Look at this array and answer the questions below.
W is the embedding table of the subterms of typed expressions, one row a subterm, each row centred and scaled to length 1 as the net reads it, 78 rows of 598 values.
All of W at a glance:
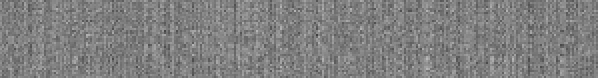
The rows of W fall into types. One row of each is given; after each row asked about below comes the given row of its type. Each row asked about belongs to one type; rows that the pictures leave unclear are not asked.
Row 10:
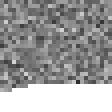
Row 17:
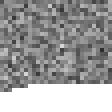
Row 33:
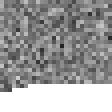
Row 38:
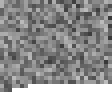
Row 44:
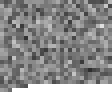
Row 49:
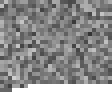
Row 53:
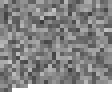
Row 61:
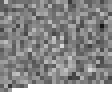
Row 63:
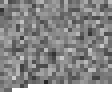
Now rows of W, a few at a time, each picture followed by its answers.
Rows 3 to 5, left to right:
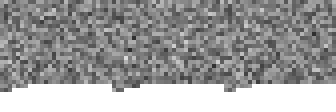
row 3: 53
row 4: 63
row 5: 53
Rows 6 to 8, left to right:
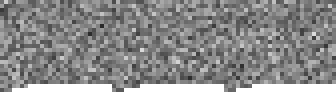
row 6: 49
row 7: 63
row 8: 33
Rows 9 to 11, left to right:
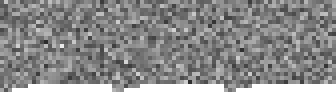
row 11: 10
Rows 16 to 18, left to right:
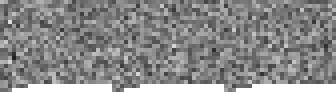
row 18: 17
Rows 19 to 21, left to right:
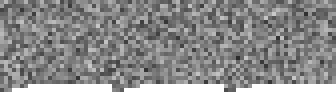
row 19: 49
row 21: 33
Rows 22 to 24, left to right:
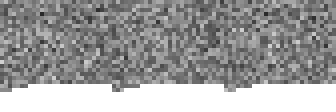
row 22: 49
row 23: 61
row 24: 10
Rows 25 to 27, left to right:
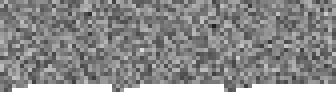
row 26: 53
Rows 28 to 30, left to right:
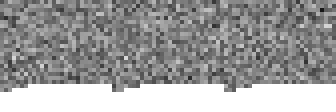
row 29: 44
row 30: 49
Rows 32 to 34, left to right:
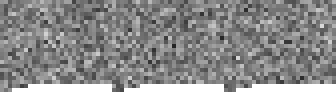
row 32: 61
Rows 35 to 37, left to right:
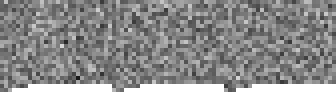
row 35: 61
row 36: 63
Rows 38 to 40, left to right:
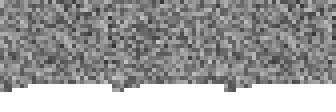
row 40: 38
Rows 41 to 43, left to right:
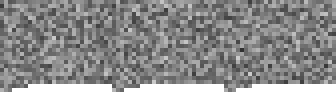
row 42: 63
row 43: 10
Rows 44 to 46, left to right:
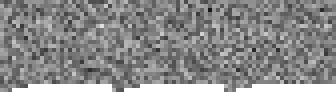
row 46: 49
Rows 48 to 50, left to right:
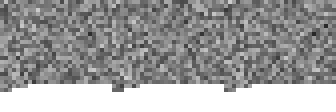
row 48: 53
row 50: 49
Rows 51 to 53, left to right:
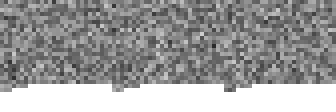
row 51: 10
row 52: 10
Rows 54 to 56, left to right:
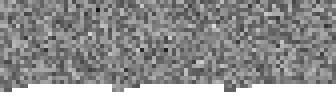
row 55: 44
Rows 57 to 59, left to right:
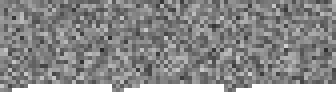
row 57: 17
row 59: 17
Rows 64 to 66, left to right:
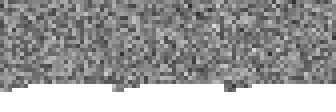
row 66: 17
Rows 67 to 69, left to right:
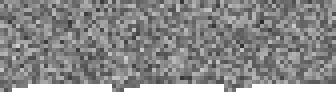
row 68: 63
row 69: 17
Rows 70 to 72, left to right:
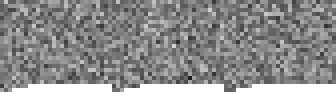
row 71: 61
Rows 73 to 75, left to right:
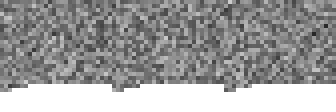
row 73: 61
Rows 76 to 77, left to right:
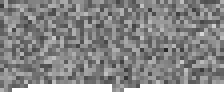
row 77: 44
